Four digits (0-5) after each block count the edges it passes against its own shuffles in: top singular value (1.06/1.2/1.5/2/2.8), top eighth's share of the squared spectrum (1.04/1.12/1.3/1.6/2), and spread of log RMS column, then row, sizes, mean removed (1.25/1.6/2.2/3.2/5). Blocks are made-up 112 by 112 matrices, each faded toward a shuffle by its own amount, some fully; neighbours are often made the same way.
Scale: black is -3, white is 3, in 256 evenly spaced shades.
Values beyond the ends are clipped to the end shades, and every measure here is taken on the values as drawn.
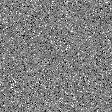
0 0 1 0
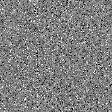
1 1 2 0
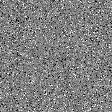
0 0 1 0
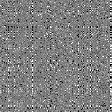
5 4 3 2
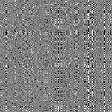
5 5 4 3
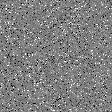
2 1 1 0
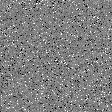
0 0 0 0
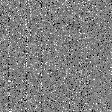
1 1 2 0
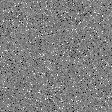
0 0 0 0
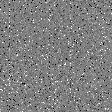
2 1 1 0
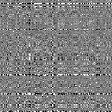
5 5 3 4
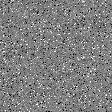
2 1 0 0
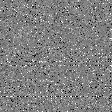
2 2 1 2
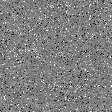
0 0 0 0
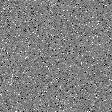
0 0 0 0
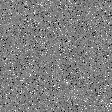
0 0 0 0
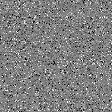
4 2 1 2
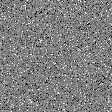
2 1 0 0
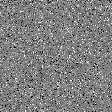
3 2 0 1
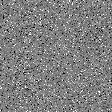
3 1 0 0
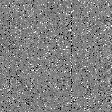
4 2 2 1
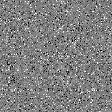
4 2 1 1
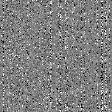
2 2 3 0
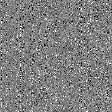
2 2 3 0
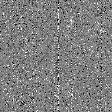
2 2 2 0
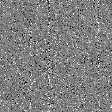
2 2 2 0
